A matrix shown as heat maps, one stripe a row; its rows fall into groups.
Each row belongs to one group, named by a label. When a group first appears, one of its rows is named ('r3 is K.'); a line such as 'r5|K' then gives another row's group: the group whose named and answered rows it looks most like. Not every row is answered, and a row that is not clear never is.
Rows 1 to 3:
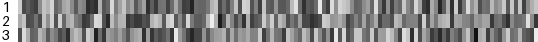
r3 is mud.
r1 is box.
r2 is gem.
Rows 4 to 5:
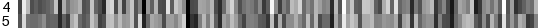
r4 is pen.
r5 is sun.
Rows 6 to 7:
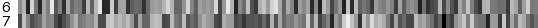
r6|gem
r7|sun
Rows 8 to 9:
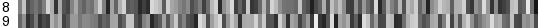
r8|gem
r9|box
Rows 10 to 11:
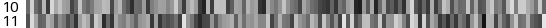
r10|gem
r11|mud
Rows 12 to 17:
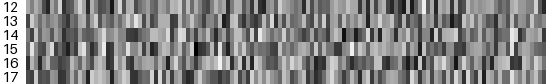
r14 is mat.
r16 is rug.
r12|gem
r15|sun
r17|mat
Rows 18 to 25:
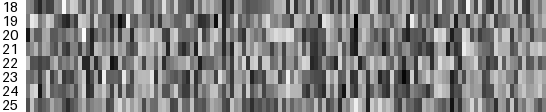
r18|pen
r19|mud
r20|rug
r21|rug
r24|rug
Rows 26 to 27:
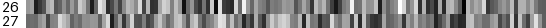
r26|sun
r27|gem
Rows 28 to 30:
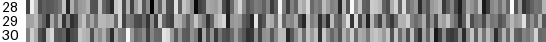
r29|gem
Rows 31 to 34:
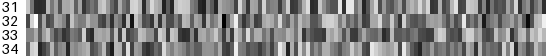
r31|box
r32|pen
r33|rug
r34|pen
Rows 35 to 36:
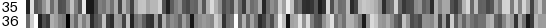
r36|pen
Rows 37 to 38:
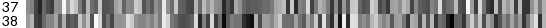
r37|pen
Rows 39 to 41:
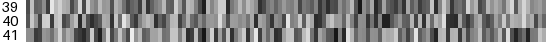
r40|rug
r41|box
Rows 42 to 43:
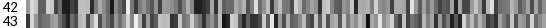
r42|mud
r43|sun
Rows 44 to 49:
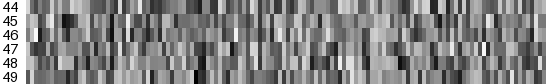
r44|box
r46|pen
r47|box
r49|sun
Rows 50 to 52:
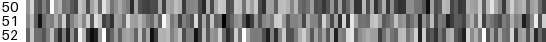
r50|gem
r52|sun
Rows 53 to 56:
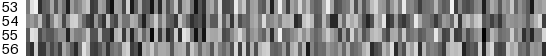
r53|pen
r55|pen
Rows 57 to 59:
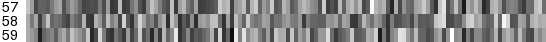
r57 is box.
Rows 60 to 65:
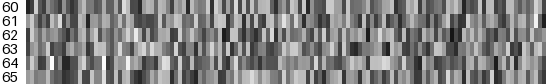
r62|sun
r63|rug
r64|sun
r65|mat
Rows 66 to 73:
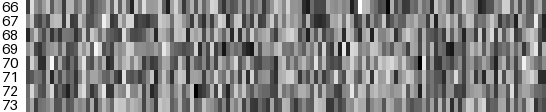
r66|rug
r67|gem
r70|sun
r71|mat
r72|sun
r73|sun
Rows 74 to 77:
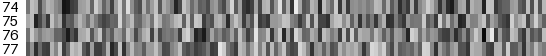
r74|mud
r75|gem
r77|box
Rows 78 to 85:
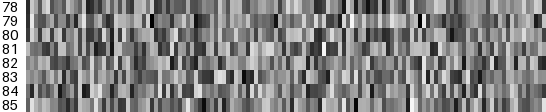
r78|rug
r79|sun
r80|rug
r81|box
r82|mat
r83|gem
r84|mat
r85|mud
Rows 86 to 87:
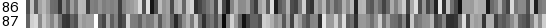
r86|sun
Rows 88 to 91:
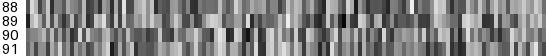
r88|rug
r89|rug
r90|gem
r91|gem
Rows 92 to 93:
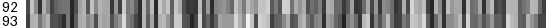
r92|mat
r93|mat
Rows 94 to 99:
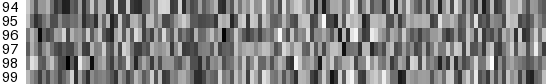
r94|mat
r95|box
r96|pen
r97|mat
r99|box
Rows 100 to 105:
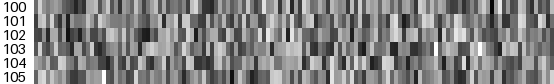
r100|mud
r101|mat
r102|mat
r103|rug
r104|box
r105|mud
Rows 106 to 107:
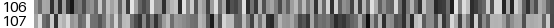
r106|mat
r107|gem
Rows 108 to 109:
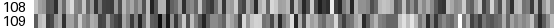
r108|box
